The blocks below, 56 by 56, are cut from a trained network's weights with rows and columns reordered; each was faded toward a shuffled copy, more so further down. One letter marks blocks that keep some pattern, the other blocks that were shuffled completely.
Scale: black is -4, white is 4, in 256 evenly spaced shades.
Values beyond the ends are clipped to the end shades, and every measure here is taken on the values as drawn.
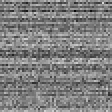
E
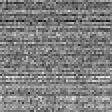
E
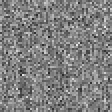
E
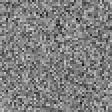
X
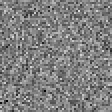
X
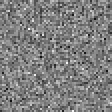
X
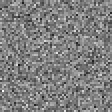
X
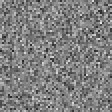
X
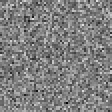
X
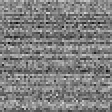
E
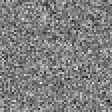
X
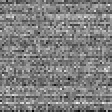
E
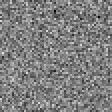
X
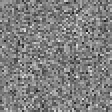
E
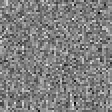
E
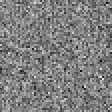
E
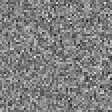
X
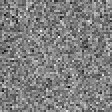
X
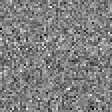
E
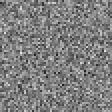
X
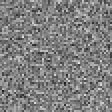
E
